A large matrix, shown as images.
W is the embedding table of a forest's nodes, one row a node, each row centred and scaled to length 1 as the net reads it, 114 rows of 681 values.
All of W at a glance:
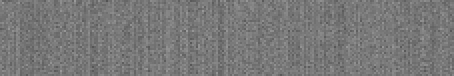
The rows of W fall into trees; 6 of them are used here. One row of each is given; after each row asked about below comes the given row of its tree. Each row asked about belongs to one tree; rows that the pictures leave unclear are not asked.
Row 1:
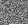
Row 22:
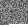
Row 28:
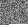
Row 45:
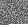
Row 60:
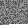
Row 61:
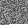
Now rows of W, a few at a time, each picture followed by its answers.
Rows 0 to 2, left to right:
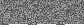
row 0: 22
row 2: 22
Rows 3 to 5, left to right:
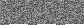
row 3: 61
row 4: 1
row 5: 60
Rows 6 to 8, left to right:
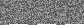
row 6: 60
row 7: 1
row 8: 22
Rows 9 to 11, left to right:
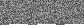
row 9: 60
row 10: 1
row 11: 45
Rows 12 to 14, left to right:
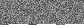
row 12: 45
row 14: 1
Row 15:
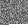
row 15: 28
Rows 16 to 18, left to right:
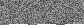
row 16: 60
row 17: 1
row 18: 45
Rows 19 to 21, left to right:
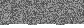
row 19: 22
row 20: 60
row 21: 45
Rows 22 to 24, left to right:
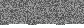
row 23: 45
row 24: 60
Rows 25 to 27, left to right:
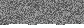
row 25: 45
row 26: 1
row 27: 1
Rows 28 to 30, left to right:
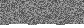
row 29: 45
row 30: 45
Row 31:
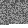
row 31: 28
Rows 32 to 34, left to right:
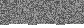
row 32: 28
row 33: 1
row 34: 60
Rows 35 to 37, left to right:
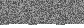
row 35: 60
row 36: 61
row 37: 28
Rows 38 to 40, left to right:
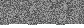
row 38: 1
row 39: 60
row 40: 22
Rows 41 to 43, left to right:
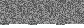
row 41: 61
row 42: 61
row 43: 28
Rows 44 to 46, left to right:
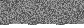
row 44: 28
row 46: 45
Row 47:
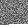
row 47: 45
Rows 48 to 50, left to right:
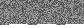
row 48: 1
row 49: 22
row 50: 61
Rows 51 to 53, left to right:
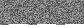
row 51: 22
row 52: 61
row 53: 60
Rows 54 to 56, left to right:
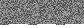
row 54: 45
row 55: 22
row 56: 1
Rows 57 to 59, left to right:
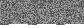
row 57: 28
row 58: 28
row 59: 22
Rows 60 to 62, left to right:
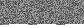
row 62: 45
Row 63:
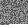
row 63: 22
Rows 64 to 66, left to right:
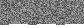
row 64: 28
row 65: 45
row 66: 60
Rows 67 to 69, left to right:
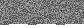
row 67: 45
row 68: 45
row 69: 1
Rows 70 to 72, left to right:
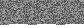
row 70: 60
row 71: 60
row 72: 60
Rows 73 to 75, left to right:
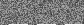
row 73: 45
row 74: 28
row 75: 22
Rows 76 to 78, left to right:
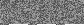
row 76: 28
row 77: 22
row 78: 60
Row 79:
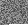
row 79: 61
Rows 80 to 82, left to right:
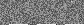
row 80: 28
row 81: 45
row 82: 22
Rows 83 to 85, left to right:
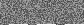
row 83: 45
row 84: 22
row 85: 45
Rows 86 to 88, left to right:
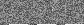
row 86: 1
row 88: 22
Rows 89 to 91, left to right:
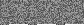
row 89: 60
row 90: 60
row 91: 1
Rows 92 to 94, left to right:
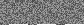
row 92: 28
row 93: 28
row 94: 45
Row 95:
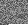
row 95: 45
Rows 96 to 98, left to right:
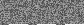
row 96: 22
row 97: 22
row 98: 28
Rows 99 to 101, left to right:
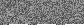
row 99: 1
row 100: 60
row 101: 60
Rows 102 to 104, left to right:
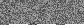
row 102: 28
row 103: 22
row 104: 28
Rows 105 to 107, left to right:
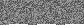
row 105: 60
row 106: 1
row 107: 60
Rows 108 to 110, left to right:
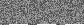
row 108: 61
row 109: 28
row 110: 22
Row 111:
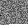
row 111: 61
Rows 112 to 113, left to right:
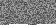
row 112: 60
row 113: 45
